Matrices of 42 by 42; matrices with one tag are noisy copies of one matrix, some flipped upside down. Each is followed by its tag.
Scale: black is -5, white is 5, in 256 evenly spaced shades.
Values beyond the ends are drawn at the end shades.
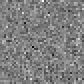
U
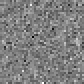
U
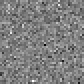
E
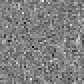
U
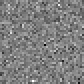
E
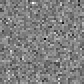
E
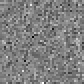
U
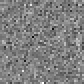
U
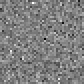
E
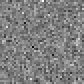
U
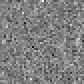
U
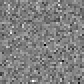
E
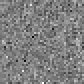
U
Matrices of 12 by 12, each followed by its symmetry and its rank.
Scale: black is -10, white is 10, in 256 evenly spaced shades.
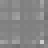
symmetric, rank two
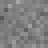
antisymmetric, full rank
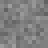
antisymmetric, full rank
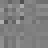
antisymmetric, rank two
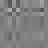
neither, rank one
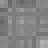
symmetric, rank two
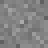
symmetric, full rank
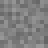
antisymmetric, full rank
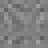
antisymmetric, rank two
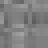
antisymmetric, rank two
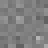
symmetric, rank two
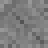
symmetric, full rank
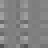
neither, rank one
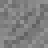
symmetric, full rank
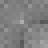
symmetric, rank two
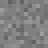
antisymmetric, full rank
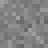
symmetric, full rank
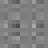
neither, rank one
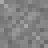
symmetric, full rank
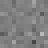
antisymmetric, rank two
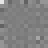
symmetric, rank two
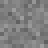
antisymmetric, full rank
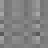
neither, rank one
